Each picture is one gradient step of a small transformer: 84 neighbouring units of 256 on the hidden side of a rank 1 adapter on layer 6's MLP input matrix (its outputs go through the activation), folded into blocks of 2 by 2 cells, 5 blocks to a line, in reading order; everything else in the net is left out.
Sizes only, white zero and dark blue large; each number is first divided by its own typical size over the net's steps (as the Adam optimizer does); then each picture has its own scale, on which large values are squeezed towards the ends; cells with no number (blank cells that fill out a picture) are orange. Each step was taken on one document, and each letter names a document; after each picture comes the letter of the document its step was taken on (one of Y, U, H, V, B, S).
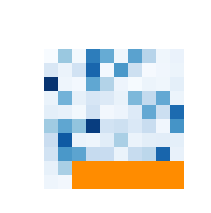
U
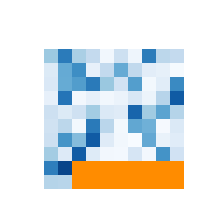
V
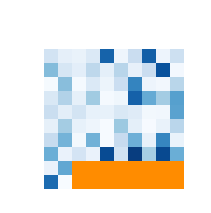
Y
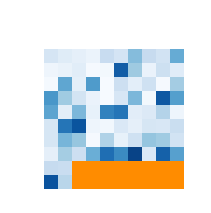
Y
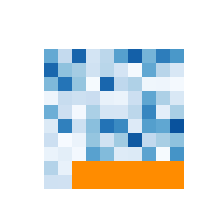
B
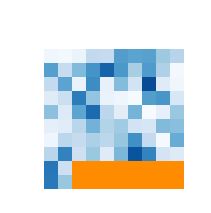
B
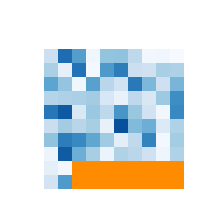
B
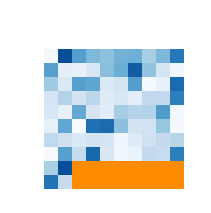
V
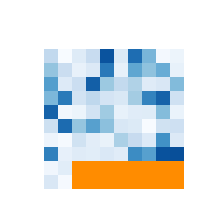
Y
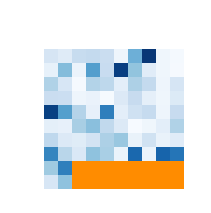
Y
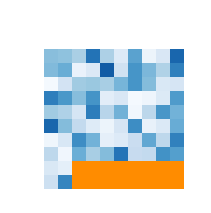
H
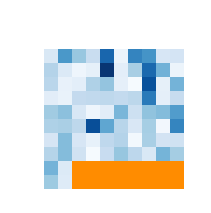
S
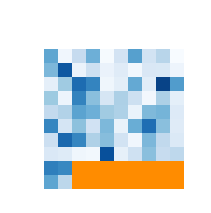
V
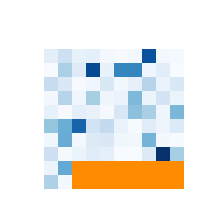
U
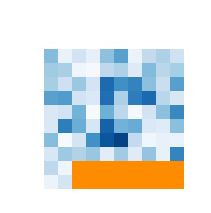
B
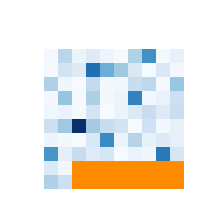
U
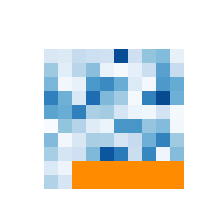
B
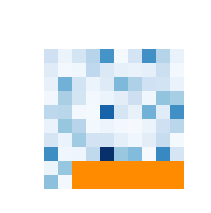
Y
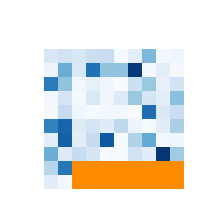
U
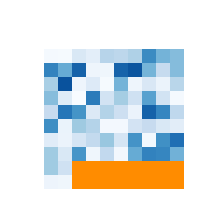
H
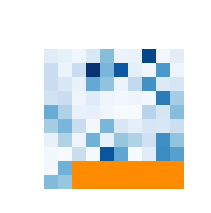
S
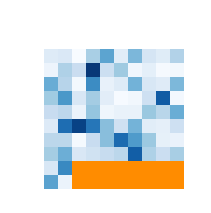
S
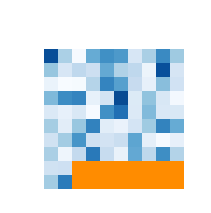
H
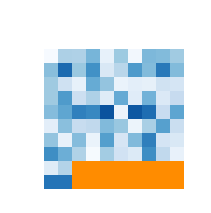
H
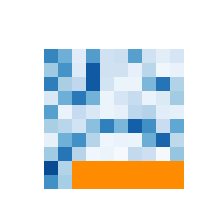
V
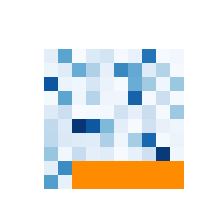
U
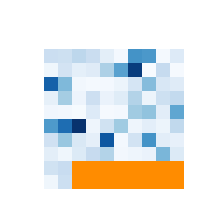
U
